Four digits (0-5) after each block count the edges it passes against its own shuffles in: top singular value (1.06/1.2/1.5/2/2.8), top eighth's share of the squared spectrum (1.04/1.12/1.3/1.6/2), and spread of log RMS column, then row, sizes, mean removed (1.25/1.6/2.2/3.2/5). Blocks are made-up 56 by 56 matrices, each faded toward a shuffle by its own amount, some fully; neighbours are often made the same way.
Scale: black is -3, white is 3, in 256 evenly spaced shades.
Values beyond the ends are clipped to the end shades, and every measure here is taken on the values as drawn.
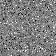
0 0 0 0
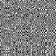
4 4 3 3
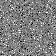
1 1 0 0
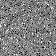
2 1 0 0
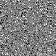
3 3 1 1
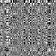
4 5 3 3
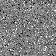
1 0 0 0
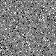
1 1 0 0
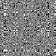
4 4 3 2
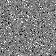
0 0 0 0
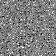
3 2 1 0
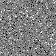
0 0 0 0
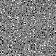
3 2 1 0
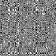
4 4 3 2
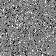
0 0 0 0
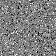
1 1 0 0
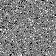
0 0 0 0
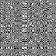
4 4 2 3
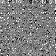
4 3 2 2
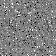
2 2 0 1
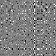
4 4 3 2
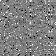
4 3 2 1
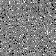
3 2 1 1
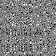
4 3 2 1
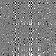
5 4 3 2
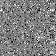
3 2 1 1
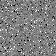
1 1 0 0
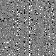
2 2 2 0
